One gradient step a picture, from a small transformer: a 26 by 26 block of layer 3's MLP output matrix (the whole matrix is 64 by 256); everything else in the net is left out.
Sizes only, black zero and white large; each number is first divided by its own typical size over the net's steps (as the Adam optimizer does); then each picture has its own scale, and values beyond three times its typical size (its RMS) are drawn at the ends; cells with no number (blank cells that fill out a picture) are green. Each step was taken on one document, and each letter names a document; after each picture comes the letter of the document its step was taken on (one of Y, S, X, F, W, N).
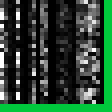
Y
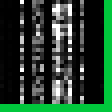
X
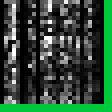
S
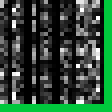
Y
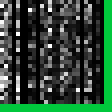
S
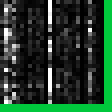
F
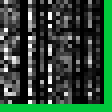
S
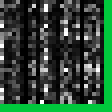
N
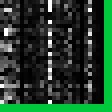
F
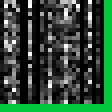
S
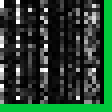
N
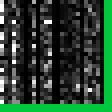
N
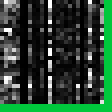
F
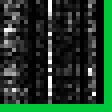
F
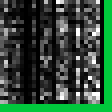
Y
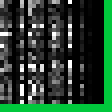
X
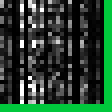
X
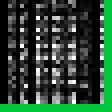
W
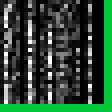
S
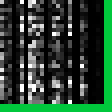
X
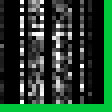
X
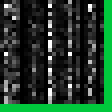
F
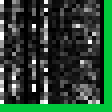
N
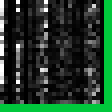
N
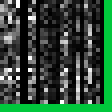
S
